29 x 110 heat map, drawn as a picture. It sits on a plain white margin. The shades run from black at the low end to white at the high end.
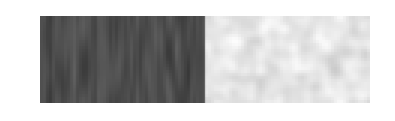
It is made of 1 by 2 panels. Panel 1,1: low, streaked downward, faint in contrast. Panel 1,2: very high, blotchy, faint in contrast.
